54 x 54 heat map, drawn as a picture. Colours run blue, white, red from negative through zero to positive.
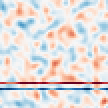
Odd lines: rows 42 and 45. Histogram: heavy tails on both sides. Average level on the scale: 50%. Slope: none.
